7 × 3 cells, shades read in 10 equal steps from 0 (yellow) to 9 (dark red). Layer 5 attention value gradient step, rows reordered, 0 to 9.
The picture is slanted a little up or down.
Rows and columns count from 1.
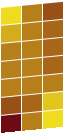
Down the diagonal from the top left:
0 4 5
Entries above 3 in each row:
2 2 3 3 3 2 2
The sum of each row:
10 11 13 13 12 12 13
